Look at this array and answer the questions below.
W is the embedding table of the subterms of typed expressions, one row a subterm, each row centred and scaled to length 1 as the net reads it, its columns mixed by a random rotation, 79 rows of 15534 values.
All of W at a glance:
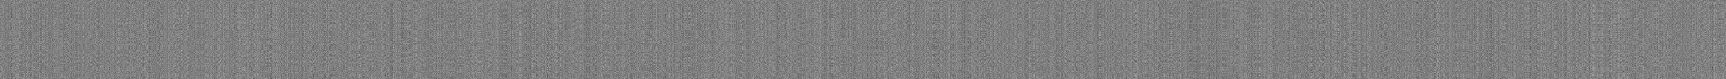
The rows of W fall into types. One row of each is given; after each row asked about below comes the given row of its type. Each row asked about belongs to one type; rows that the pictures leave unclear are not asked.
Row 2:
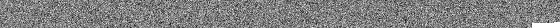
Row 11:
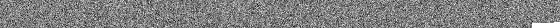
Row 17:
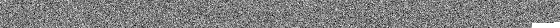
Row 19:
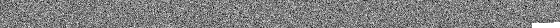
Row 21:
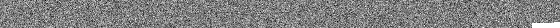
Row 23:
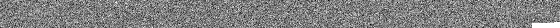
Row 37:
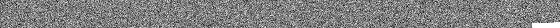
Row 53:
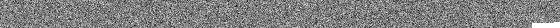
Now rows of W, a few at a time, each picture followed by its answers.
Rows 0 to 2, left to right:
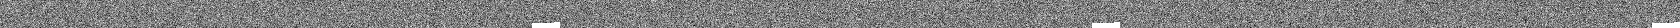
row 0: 11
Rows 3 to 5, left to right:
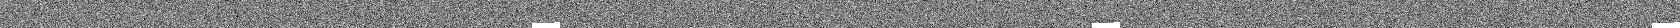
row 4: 19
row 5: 21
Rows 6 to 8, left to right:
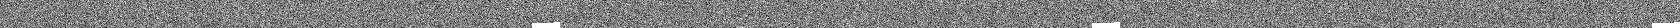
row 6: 11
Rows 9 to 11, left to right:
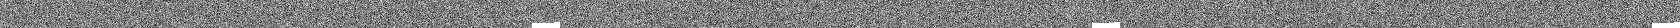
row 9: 53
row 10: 23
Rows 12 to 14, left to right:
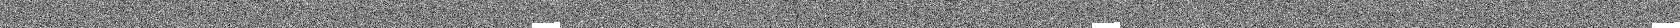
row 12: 53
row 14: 17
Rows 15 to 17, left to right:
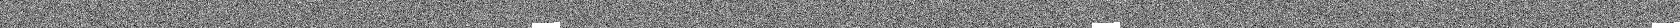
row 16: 53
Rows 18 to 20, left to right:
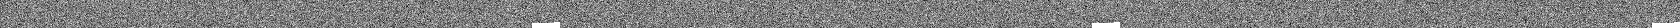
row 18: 37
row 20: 2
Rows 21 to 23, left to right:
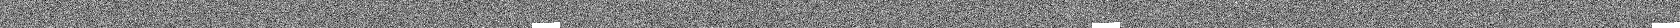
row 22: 23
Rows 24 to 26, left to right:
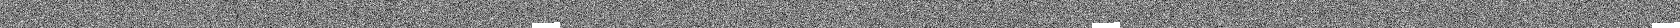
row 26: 21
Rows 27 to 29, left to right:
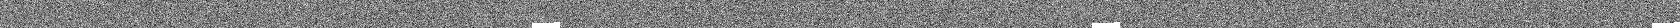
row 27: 53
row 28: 23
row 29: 11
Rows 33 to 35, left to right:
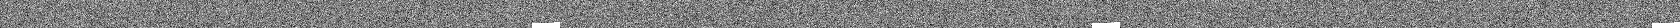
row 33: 37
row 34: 23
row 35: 37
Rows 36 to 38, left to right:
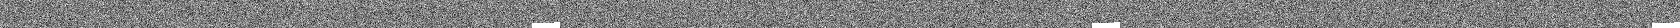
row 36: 53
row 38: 2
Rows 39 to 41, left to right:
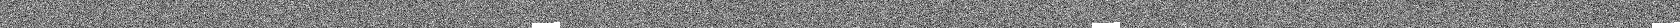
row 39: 19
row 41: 2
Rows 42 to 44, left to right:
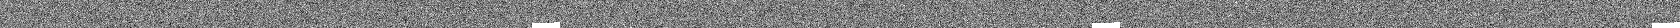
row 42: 2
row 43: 21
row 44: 23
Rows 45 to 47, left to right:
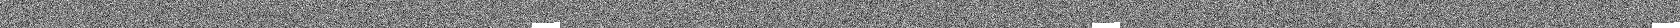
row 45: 17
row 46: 2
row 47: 11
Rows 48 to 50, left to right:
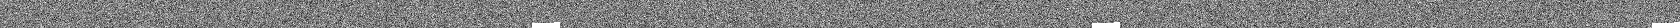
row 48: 2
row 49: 11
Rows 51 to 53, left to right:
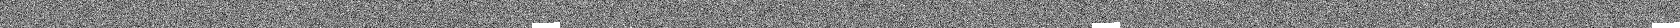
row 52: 21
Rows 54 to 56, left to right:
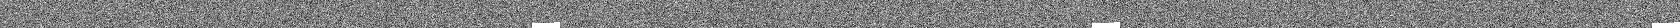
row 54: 2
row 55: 23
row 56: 37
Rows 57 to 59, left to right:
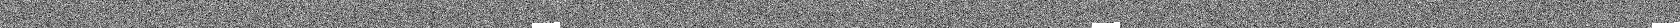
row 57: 53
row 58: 17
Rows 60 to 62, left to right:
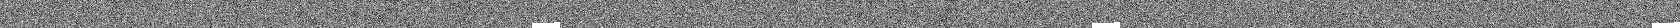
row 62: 19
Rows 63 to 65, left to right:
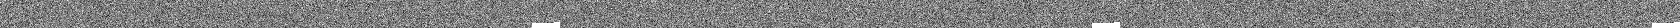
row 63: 17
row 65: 17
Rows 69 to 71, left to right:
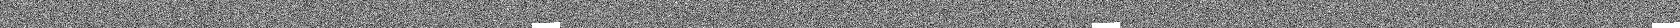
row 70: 23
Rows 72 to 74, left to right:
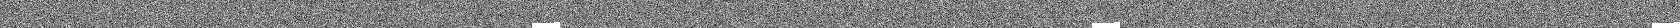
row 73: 53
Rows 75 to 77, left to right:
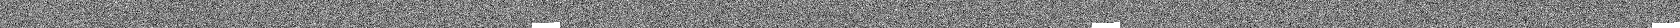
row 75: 23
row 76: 17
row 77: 2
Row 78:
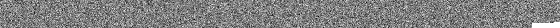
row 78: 11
